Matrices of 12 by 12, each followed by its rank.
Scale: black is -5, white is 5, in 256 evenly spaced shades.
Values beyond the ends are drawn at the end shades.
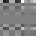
one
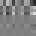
one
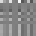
one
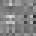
two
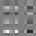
one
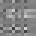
two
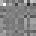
two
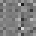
two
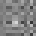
two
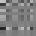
one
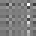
one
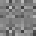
two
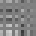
one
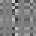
one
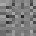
two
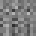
two
